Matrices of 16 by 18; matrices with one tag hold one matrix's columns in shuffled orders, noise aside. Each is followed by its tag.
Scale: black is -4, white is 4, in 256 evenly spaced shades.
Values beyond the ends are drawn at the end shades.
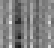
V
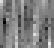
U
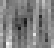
U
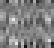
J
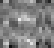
J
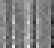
V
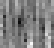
U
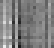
V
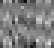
J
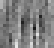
U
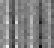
V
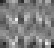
J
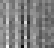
V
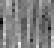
U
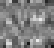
J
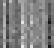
V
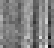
V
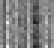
V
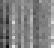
V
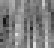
U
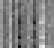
V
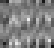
J
